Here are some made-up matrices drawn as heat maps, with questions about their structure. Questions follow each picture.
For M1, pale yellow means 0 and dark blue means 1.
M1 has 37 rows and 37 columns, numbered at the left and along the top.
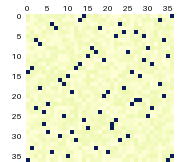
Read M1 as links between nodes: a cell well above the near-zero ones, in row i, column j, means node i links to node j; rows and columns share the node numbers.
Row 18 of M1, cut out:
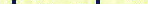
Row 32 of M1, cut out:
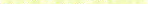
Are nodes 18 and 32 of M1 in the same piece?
no
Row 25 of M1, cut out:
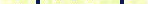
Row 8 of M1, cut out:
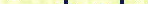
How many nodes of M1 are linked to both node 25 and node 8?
1
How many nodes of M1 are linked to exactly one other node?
2
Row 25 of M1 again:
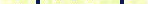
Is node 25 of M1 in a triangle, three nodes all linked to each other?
no
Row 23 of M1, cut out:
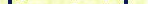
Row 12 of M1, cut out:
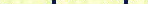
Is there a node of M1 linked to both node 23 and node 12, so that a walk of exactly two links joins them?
yes
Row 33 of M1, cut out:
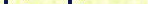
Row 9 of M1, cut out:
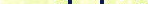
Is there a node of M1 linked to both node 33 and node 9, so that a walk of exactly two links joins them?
yes
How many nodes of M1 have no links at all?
1
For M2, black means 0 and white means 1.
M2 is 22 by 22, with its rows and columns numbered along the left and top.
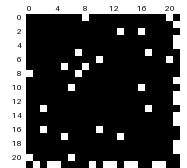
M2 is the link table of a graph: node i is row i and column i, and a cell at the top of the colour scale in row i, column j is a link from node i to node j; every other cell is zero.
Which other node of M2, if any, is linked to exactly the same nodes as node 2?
none
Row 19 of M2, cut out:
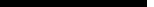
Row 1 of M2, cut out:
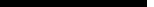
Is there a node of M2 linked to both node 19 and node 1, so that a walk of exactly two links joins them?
yes
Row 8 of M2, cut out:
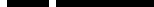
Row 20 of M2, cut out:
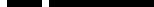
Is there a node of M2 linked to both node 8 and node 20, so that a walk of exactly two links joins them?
yes
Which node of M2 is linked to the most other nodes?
node 21
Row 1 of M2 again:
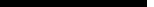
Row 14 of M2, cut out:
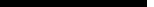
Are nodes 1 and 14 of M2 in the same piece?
yes
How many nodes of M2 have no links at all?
0
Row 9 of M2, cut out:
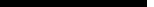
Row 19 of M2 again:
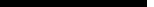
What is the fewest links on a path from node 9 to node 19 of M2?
2
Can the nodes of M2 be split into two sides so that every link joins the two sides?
no
